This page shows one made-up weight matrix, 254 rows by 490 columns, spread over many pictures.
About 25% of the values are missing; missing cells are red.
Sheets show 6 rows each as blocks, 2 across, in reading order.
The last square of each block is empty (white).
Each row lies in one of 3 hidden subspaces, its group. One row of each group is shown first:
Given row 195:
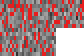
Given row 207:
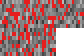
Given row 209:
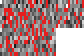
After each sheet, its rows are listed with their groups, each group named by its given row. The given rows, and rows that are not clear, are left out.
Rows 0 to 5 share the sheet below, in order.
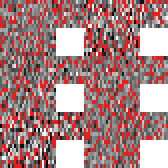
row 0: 195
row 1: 207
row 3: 207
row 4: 207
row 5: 195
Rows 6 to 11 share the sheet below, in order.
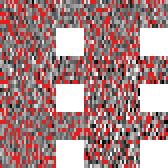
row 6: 195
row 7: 209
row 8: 195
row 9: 195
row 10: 207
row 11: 207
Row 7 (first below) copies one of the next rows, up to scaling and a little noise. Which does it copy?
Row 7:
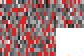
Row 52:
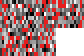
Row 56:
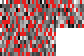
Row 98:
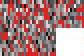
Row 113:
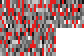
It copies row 56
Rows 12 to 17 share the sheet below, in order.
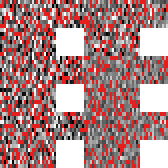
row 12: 195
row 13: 207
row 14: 195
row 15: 195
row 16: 207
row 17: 209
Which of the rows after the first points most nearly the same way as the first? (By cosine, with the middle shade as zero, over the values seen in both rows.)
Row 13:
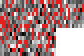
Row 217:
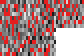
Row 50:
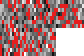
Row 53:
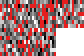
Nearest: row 53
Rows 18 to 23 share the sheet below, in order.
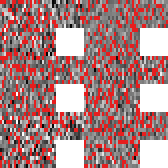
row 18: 195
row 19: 207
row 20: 207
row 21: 195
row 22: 209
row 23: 207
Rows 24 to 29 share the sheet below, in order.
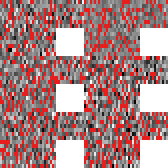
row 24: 207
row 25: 207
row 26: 209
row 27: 207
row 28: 195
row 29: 195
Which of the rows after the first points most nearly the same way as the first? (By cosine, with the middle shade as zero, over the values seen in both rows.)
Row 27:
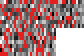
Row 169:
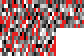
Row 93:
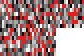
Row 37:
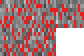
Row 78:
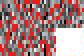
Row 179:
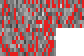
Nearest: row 169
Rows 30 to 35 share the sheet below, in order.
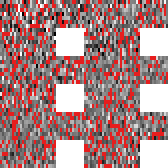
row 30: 207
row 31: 207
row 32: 209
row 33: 207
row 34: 207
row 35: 195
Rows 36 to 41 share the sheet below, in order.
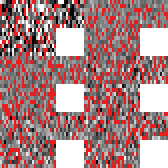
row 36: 207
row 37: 207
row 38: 195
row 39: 195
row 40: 209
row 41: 209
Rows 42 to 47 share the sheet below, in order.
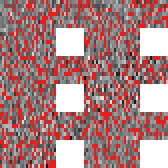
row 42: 195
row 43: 195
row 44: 209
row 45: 207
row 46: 195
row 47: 207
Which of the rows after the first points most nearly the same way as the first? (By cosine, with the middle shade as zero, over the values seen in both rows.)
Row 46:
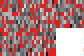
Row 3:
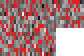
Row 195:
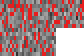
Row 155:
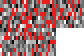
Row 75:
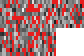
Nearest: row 75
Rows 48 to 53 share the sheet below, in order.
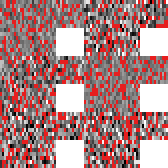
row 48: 195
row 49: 207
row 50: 207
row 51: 195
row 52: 209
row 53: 207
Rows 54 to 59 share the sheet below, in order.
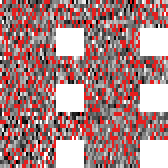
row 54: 209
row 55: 209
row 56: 209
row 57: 209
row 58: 209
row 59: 195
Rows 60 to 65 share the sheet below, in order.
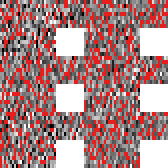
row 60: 209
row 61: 207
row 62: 209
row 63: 195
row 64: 195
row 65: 195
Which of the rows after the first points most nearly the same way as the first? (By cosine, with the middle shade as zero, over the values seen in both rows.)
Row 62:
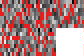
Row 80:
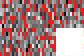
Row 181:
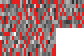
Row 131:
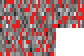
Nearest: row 181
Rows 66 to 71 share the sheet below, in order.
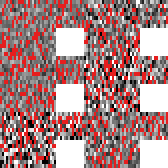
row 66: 195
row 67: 195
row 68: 195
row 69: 207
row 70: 209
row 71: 207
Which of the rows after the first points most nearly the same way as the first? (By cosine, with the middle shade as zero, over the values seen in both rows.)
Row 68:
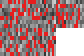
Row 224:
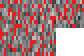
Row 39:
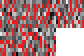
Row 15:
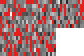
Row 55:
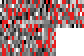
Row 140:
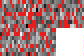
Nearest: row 39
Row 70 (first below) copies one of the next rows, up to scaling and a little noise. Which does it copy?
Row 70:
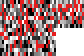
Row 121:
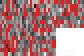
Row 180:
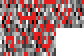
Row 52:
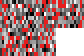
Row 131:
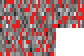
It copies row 52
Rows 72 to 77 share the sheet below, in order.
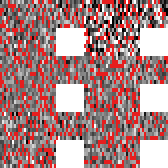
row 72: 209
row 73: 209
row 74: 209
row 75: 195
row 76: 207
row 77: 195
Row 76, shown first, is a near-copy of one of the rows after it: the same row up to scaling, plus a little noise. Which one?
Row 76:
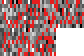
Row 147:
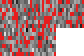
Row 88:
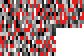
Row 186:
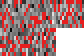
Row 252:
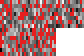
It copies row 147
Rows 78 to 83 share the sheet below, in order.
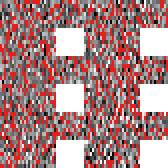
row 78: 195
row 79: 195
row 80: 207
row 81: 195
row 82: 209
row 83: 207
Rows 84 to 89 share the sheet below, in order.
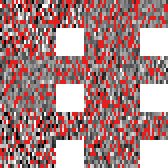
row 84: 209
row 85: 207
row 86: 207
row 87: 209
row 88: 207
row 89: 209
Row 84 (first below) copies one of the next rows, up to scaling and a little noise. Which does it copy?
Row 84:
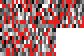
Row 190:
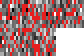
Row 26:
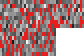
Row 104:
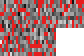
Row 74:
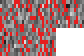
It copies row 74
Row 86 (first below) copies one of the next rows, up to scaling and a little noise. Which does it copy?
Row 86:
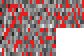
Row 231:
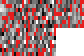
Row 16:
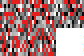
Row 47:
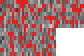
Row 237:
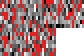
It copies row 47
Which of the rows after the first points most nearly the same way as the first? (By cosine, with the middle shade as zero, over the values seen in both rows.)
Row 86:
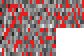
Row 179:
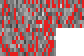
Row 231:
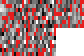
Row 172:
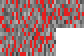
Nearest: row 179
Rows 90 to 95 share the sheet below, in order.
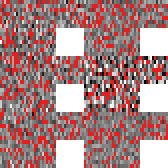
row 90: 207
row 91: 209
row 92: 195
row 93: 207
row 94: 195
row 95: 209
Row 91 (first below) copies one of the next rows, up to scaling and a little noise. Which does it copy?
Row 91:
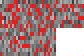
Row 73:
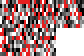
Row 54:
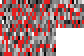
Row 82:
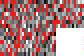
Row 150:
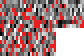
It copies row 54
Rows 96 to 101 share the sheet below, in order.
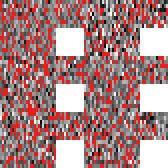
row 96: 209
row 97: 209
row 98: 209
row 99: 207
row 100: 207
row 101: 209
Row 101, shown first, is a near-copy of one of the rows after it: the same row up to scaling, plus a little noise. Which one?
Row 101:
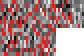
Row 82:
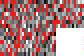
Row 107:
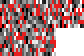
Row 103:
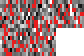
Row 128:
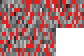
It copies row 128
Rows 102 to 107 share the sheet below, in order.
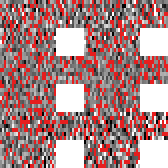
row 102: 209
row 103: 209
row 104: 209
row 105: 195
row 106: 195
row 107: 209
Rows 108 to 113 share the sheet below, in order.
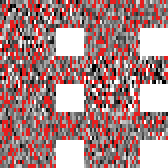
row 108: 209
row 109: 195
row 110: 207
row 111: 207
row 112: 207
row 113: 209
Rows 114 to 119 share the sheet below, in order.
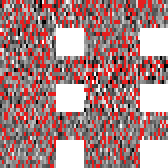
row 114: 207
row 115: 195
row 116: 207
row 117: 209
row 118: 209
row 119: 209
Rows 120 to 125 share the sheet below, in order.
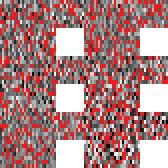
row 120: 209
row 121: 209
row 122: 207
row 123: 207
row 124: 209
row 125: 209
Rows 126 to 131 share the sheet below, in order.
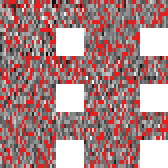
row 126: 195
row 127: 207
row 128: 209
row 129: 209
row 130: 195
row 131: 209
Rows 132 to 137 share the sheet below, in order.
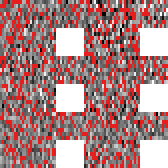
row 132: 207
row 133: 209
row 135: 207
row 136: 195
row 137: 209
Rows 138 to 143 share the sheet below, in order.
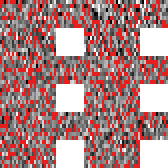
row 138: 207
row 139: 195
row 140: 209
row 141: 207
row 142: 207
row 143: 209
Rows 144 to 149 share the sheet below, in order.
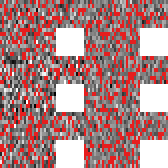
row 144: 209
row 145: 209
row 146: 195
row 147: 207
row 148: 207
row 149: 195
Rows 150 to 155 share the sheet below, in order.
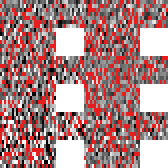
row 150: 209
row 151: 209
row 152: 195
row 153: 209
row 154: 207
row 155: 209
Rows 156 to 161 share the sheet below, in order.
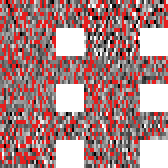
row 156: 207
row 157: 195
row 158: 209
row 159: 209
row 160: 207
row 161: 207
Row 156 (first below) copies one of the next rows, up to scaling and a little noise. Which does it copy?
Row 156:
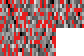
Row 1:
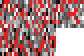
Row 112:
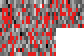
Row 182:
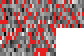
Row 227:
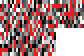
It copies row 112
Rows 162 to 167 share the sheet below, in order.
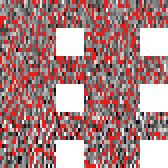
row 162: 207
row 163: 195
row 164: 207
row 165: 209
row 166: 195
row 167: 195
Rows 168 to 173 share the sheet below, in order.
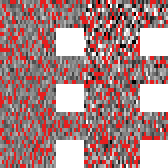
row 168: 195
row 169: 209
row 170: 195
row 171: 207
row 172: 195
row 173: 207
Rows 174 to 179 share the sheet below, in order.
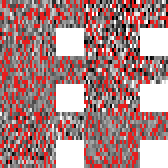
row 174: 195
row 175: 207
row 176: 207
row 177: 207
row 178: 209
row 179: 207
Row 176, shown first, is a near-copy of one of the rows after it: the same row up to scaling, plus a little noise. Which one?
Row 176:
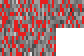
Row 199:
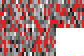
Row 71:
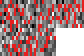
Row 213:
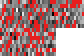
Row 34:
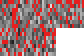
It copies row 199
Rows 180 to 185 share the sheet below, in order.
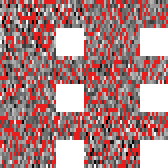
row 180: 209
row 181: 209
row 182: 207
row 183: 209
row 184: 195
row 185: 209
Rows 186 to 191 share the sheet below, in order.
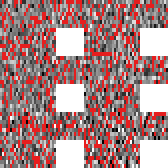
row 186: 207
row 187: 195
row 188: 195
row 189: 209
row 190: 209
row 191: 207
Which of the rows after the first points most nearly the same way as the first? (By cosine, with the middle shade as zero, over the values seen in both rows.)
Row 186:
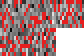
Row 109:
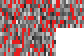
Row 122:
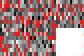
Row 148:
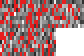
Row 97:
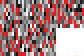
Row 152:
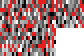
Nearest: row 148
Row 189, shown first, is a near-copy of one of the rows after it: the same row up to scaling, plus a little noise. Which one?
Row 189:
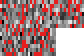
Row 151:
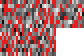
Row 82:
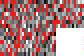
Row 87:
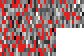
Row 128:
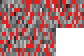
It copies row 151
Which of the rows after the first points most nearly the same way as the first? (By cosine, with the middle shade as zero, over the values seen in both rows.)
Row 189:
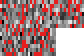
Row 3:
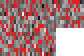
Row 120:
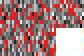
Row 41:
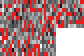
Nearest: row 3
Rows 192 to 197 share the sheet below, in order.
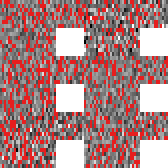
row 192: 209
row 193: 207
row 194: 195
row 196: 207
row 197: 195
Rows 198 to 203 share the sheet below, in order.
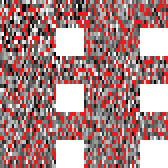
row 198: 209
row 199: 207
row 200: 195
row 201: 195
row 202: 207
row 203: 195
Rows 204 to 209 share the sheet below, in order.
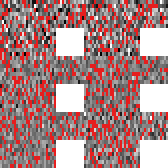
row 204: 209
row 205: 195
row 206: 207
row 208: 209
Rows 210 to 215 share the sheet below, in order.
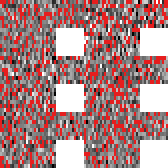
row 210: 195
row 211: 207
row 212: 195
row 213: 207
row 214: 207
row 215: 209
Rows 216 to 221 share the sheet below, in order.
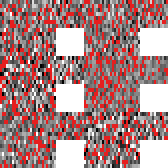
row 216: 195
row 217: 195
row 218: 207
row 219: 207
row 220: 207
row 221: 207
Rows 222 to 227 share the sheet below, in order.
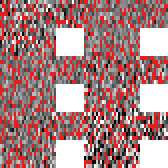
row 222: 209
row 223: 209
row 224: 195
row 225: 195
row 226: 195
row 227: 207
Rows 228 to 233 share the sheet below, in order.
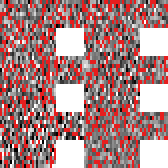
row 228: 207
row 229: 207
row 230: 195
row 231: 207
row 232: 207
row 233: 209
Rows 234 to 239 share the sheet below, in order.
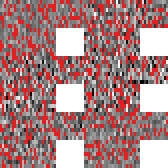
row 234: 207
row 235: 195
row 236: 207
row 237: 207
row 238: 209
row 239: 207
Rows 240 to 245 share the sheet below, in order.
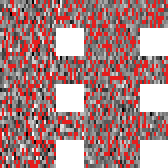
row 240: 195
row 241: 207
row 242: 195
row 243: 207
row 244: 209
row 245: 207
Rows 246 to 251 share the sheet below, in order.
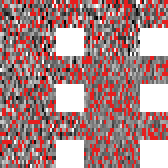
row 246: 195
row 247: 195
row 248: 207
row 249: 209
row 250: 209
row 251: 209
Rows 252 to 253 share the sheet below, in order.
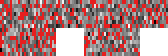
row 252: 207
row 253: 209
